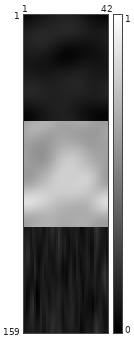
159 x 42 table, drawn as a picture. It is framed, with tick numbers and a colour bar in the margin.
It is made of 3 by 1 panels. Panel 1,1: very low, smooth, faint in contrast. Panel 2,1: high, smooth. Panel 3,1: very low, streaked downward, faint in contrast.
